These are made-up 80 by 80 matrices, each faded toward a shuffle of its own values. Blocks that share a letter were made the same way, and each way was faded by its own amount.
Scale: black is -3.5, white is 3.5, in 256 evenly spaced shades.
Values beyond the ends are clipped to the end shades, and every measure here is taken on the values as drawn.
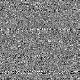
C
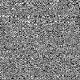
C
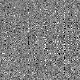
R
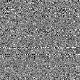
C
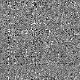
R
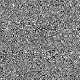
C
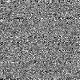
C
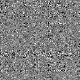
R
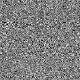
C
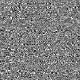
C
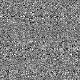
C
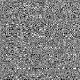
C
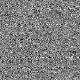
C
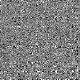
R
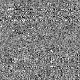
C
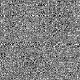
C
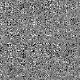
R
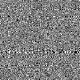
C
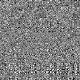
C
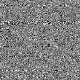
C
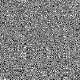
C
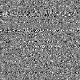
C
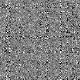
R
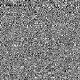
C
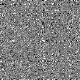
R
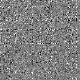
R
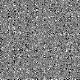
R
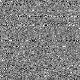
C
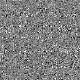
R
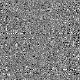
R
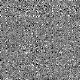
R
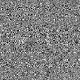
C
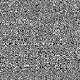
C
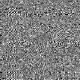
C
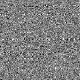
C
